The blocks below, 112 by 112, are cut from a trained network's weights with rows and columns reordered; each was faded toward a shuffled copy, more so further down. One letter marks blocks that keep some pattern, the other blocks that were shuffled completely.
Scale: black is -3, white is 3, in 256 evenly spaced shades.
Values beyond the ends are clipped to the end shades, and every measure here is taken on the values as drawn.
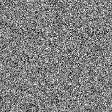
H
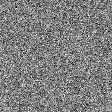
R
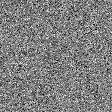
R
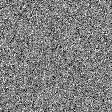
R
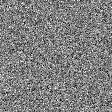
R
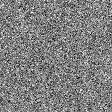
R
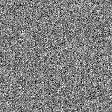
H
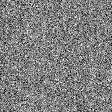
H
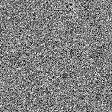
H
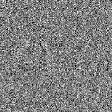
H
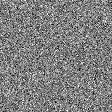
R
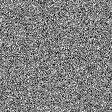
R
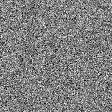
R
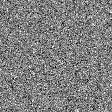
R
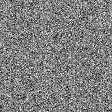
H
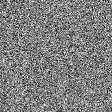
H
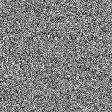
H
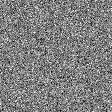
R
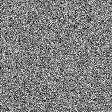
H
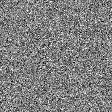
H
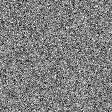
R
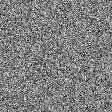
H
